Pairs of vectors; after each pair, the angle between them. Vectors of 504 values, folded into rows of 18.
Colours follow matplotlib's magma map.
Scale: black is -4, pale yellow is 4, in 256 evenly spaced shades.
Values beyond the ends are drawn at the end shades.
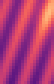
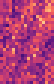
partly aligned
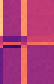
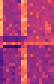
nearly parallel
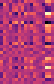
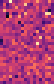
partly aligned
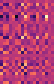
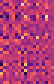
nearly parallel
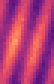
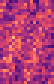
partly aligned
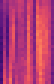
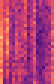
nearly opposite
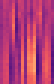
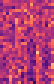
partly opposed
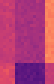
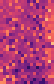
partly aligned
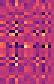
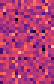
partly aligned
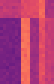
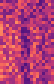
partly opposed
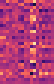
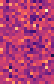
partly opposed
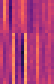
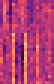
nearly parallel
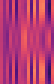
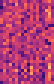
partly opposed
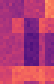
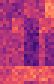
nearly parallel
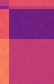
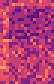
partly aligned
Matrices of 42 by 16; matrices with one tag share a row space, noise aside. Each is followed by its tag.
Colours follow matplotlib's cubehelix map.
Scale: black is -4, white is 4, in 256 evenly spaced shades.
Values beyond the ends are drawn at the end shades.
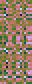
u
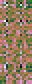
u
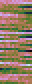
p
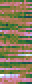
p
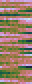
p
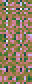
u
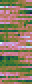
p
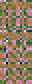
u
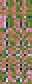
u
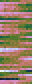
p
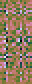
u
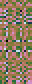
u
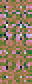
u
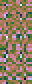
u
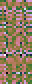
u
